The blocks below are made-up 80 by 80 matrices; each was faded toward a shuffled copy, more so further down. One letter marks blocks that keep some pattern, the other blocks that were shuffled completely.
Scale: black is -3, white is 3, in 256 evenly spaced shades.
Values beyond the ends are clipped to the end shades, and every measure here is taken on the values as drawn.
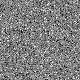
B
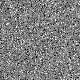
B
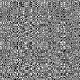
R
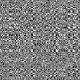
R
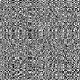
R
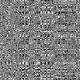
R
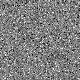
B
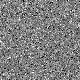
B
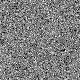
B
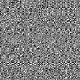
R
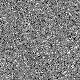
B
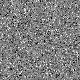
B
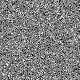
B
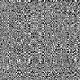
R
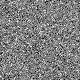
B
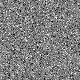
B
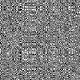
R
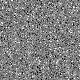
B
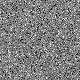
B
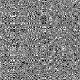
R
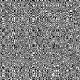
R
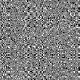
R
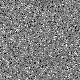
B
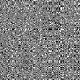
R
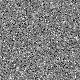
B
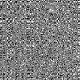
R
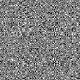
R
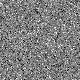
B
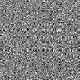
R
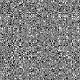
R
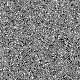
B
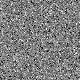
B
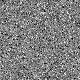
B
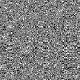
R
